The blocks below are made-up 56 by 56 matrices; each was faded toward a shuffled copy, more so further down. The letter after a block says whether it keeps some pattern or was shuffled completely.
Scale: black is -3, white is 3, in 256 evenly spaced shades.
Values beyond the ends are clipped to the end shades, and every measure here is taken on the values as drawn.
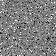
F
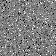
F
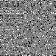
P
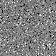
F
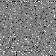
P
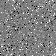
F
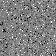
F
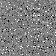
P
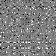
P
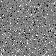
F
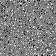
F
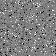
F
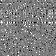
P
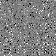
P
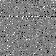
P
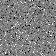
F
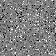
P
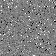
F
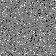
F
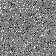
F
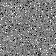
F
